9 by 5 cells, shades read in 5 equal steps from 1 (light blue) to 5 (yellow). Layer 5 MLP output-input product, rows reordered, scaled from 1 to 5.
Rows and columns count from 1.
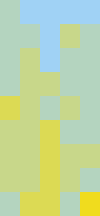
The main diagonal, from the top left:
2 2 1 2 2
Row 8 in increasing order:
2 3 3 3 4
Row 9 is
2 4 4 2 5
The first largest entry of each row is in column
1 4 2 2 1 3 3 3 5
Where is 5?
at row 9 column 5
